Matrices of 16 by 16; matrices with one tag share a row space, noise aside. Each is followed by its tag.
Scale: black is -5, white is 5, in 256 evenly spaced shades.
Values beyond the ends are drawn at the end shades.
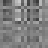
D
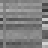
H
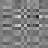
D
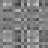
D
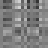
D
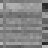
H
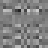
D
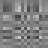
D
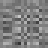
D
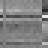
H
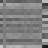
H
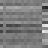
H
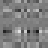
D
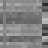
H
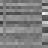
H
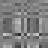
D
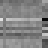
H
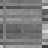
H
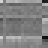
H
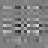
D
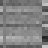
H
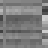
H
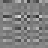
D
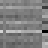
H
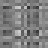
D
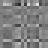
D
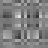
D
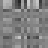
D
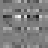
D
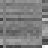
H
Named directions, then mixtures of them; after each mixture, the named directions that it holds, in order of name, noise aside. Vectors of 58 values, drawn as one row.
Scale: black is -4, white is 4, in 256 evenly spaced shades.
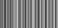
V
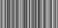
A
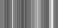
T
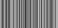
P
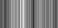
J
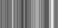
T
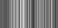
J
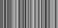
T, V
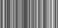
A, T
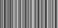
V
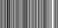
A, T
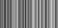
T, V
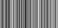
P, T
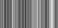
T, V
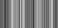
J, T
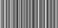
P, V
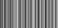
V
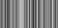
A, J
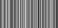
P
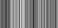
J, P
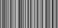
A, V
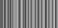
V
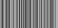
P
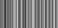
V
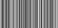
P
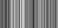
J, P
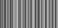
V
